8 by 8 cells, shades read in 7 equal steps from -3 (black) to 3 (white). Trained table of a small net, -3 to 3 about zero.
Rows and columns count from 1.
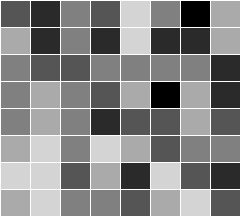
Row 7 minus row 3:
2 3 0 1 -2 2 -1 0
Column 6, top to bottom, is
0 -2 0 -3 -1 -1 2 1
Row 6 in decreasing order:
2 2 1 1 0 0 0 -1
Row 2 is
1 -2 0 -2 2 -2 -2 1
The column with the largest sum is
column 1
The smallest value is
-3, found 2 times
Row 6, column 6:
-1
